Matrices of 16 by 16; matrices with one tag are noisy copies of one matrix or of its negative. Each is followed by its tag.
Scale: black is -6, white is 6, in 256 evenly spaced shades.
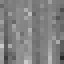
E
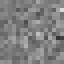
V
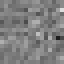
V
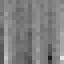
E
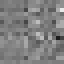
V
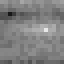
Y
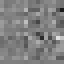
V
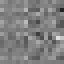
V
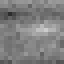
Y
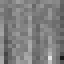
E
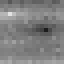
Y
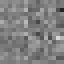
V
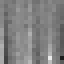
E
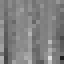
E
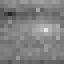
Y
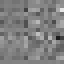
V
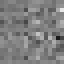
V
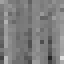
E
